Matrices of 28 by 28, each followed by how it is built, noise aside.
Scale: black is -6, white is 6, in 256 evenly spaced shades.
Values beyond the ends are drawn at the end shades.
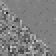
lower triangular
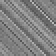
Toeplitz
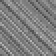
Toeplitz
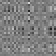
low rank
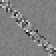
banded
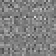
low rank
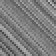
Toeplitz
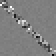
banded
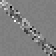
banded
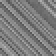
Toeplitz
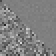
lower triangular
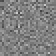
low rank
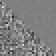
lower triangular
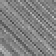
Toeplitz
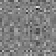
low rank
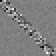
banded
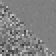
lower triangular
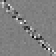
banded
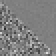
lower triangular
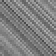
Toeplitz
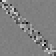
banded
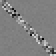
banded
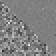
lower triangular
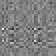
low rank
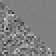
lower triangular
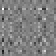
low rank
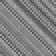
Toeplitz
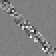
banded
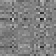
low rank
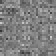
low rank
